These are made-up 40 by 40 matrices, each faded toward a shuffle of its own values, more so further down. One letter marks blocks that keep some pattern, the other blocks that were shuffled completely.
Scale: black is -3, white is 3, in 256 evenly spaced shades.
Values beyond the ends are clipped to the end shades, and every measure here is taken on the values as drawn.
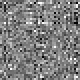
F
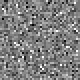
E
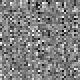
F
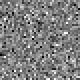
E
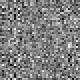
F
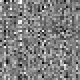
F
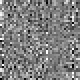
F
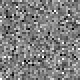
E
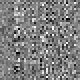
F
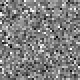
E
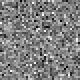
E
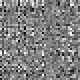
F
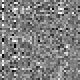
F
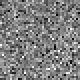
E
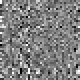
F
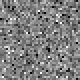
E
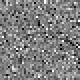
E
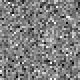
E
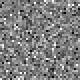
E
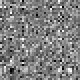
F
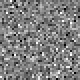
E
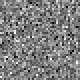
E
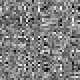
F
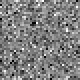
E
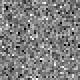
E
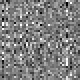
F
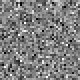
E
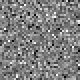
E
